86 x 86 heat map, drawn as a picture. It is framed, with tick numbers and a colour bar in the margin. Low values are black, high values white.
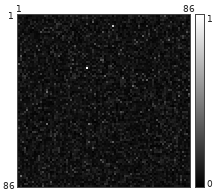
Histogram: skewed, a long tail of high values. Grain: fine. Average level on the scale: 10%. Slope: none.
